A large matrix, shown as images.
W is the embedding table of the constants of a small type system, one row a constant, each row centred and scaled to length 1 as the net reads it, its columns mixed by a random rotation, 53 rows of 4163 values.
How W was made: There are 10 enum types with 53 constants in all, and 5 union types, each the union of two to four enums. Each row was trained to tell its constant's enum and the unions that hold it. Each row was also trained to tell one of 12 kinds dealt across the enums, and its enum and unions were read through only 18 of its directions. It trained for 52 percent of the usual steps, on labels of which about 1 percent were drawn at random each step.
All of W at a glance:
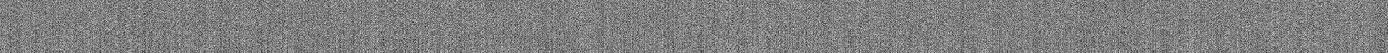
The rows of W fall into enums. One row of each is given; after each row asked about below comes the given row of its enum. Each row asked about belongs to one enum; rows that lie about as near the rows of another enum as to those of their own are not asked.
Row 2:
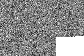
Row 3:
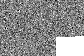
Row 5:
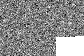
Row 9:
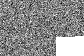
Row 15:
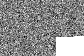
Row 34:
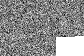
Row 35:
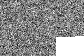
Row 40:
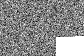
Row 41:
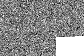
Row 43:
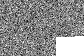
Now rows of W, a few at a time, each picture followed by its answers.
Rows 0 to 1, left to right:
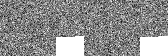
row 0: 34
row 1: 15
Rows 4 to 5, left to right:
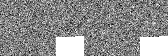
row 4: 41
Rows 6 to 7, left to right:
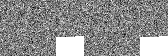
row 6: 34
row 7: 41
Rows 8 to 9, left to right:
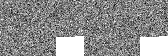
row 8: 40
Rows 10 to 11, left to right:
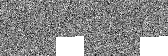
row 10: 3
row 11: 34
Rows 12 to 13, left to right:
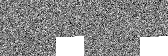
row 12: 15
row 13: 43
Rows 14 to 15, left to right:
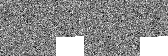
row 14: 2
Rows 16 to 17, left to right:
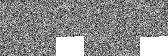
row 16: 43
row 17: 41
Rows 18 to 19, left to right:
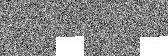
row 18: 35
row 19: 5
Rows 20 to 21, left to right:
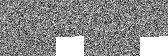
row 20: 15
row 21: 41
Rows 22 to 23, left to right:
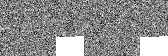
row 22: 41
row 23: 5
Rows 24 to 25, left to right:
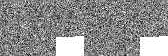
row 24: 40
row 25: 5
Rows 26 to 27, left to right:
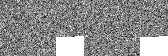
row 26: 5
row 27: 9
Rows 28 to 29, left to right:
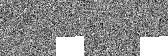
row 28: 2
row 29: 3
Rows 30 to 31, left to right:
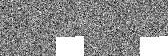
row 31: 41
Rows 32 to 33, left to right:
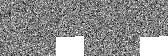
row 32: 34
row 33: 5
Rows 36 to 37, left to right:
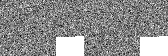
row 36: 3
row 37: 40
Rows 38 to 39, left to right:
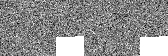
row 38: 3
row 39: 43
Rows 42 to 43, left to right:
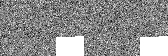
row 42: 3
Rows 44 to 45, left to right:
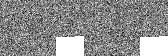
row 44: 43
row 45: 34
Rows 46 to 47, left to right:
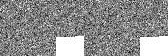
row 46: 3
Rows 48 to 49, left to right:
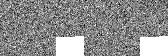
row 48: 9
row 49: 35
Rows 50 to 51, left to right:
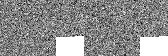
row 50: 43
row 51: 5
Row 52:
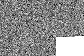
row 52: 43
